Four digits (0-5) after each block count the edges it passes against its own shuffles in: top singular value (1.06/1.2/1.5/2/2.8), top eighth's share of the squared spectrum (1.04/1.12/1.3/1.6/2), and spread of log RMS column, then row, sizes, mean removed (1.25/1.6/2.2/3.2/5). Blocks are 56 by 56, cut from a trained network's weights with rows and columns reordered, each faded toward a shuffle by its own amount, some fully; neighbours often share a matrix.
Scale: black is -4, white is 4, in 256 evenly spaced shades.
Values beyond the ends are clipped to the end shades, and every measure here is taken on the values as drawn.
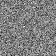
0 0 0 0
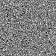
1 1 0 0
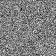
2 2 0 0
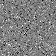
0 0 0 0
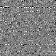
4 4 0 3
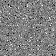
2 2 0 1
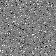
0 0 0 0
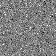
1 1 0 0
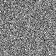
0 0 0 0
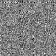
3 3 1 1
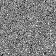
0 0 0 0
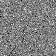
0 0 0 0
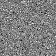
1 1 0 0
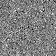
0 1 0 0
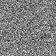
2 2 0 0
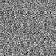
4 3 1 2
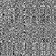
4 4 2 2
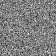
1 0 0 0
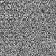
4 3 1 1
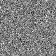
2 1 0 0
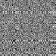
4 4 2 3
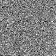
2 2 0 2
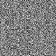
3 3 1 1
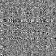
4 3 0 2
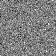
0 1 0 0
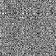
3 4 0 2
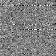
3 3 0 2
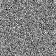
2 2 0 0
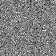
1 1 0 0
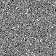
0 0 0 0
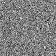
2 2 0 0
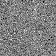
2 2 0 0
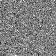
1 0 0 0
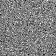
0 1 0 0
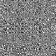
3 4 0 3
